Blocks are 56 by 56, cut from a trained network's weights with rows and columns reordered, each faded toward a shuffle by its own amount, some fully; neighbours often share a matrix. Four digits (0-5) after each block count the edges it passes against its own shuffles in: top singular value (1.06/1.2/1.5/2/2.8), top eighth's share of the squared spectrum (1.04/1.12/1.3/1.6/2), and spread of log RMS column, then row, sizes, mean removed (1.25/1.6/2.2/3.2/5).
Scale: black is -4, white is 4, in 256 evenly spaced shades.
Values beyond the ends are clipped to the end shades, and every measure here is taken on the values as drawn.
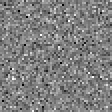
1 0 0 0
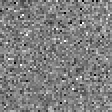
1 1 0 0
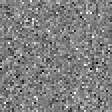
0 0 0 0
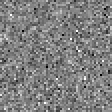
0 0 0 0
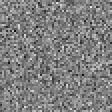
1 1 0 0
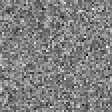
0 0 0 0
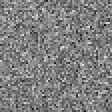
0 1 0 0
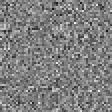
3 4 1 2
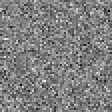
1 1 0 0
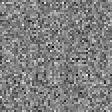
2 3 1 2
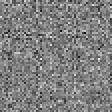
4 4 2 2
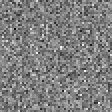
2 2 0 0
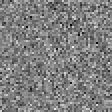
1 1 0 0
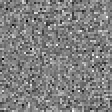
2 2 0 0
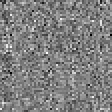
3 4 2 2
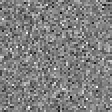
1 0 0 0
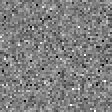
1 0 0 0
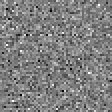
2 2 0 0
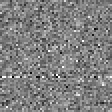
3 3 0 1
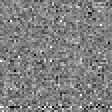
3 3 0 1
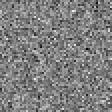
2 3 0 1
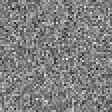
1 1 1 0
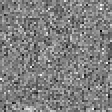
2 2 0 0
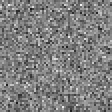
2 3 0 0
